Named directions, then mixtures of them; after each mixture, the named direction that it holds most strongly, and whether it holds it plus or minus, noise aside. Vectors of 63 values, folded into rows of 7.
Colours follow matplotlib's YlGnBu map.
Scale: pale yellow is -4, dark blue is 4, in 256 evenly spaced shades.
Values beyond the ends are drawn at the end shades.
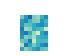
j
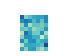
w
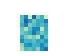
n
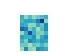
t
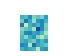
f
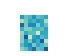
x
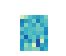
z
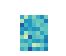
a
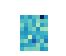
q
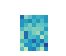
w, plus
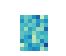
q, minus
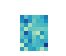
w, plus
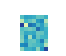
x, plus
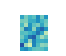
j, minus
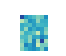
z, minus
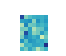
w, plus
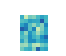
t, plus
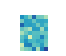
n, plus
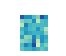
z, minus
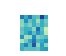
q, plus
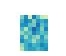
n, plus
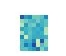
z, minus
